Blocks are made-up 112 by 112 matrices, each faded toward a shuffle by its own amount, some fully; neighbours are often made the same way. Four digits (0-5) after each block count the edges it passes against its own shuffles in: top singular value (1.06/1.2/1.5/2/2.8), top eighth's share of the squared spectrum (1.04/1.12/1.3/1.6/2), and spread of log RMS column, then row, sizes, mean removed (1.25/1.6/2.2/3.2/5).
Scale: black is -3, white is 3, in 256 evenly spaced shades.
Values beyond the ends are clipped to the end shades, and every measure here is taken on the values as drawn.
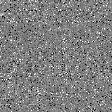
4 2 1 2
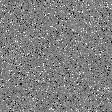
0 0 0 0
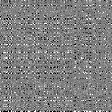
5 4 3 4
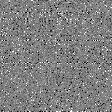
4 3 1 2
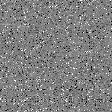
3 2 0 1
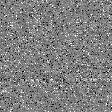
3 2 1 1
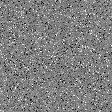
0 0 0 0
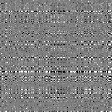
5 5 3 4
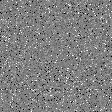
2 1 0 1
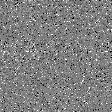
1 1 1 1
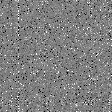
2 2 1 1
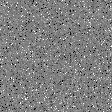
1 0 0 0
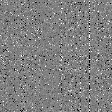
3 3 3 2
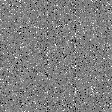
2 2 2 1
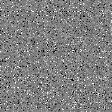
2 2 2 2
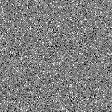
3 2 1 1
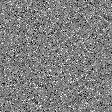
1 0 0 0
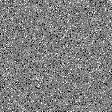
3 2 0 1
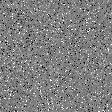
0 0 0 0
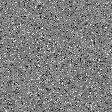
1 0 0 0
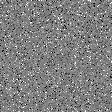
0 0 0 0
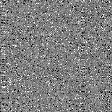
4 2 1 1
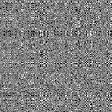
5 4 3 3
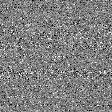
1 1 0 3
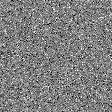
0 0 0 0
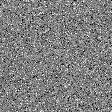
0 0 0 0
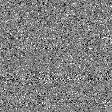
1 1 0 3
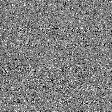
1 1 0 3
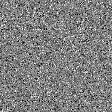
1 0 0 2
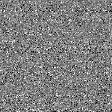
1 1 0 3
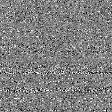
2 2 0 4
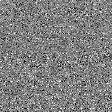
1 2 0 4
